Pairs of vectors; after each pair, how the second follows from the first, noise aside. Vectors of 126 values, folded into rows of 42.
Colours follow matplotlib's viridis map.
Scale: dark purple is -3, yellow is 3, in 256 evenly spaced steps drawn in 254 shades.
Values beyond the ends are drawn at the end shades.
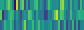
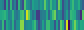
reversed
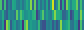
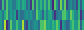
negated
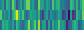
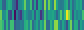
reversed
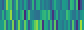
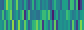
copied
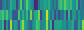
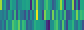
reversed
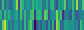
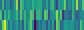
copied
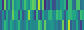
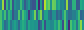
negated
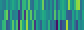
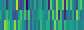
reversed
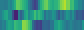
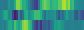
copied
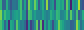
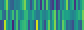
reversed
